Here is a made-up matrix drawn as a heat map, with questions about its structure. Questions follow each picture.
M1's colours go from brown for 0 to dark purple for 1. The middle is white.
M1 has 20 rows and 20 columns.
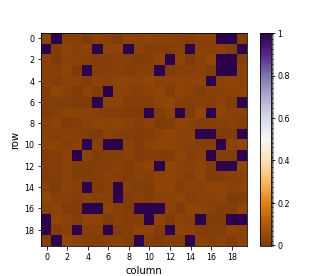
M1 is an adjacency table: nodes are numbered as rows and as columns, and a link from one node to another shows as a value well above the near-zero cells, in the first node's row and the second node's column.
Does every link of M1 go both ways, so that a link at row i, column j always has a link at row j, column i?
no
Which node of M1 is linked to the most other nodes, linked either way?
node 17
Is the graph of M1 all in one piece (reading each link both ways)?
yes
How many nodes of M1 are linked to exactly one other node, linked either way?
2
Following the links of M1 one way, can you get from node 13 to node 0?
no
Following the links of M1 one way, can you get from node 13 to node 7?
no
